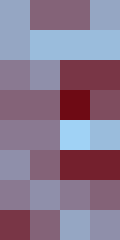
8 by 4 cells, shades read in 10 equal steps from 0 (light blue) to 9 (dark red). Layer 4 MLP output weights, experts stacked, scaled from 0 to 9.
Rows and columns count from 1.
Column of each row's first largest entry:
2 1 3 3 1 3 4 1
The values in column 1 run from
2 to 7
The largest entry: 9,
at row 4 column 3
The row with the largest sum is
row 4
